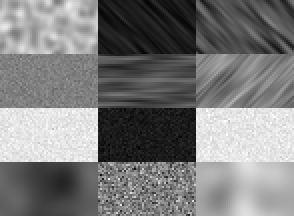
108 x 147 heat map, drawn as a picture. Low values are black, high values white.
It is made of 4 by 3 panels. Panel 1,1: high, blotchy. Panel 1,2: very low, slanting down to the right, faint in contrast. Panel 1,3: low, slanting down to the right. Panel 2,1: middling, fine-grained, faint in contrast. Panel 2,2: low, streaked across. Panel 2,3: middling, slanting up to the right. Panel 3,1: very high, fine-grained, faint in contrast. Panel 3,2: very low, fine-grained, faint in contrast. Panel 3,3: very high, fine-grained, faint in contrast. Panel 4,1: low, smooth. Panel 4,2: middling, fine-grained, strong in contrast. Panel 4,3: high, smooth.
